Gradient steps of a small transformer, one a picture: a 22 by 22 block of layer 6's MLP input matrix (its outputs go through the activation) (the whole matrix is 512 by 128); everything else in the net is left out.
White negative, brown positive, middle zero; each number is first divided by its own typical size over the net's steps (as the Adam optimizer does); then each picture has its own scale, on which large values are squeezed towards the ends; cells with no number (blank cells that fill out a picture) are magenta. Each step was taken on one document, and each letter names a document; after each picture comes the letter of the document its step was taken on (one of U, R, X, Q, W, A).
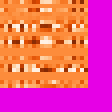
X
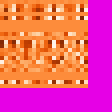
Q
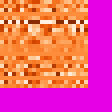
X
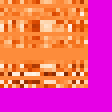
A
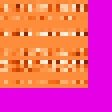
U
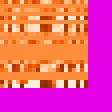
X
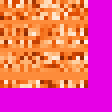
A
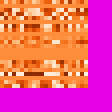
A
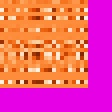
Q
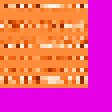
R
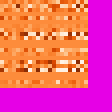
U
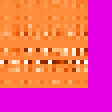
U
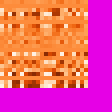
A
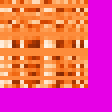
A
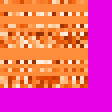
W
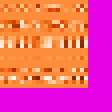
R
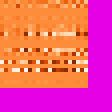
U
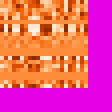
X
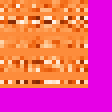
Q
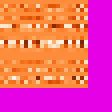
R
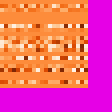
R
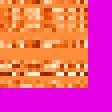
A
